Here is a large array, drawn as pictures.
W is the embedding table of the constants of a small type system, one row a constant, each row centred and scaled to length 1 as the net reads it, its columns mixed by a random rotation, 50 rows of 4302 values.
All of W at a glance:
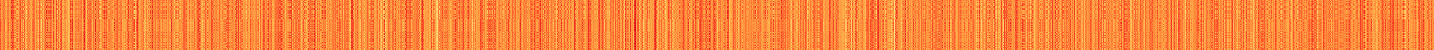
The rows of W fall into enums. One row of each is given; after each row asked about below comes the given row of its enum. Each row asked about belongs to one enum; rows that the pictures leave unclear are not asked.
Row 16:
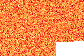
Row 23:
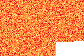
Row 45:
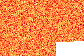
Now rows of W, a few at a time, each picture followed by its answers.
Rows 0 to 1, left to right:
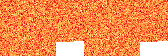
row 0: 45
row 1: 16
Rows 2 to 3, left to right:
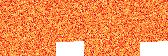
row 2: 45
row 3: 16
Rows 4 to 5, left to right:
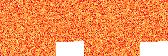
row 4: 16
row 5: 23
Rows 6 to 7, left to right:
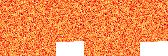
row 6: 45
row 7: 45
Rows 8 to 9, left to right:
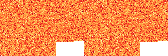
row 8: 16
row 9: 16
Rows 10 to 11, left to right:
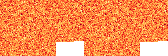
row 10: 45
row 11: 45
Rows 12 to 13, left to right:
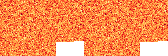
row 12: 45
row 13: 45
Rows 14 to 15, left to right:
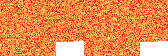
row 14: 16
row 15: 45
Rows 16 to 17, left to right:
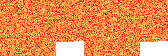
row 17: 45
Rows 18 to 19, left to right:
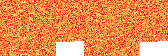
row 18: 45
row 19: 23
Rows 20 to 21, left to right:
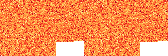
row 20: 16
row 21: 16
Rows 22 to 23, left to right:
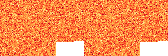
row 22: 23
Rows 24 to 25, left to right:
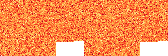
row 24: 16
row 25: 23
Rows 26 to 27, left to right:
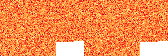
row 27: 23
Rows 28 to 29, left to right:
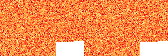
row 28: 16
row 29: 23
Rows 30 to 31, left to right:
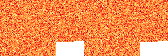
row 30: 23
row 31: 16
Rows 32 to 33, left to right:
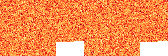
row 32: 45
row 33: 16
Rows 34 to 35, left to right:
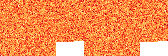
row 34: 16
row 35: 45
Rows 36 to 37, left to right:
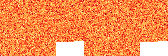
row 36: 16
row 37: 45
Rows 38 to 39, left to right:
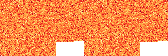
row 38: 16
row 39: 16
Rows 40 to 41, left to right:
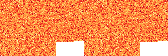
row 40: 16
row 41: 16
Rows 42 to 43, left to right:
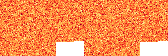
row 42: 45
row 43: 23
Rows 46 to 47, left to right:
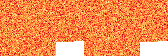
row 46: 23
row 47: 45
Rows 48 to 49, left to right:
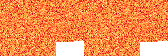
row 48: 16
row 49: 16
